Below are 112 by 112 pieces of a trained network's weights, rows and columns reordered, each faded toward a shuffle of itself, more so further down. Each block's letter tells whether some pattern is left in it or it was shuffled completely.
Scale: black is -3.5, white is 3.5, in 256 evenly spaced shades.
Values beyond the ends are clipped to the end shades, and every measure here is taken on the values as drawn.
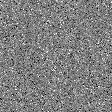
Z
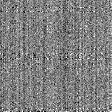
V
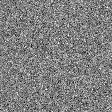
Z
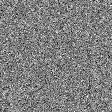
Z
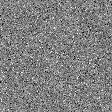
Z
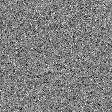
Z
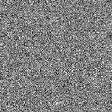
V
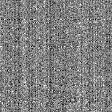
V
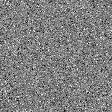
Z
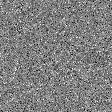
Z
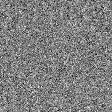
Z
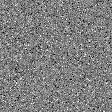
Z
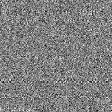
V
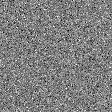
Z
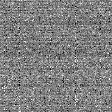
V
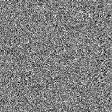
V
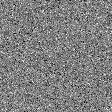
Z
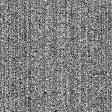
V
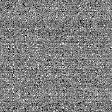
V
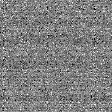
V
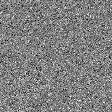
Z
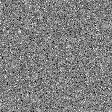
Z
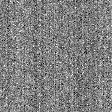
V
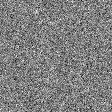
Z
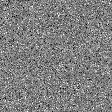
Z
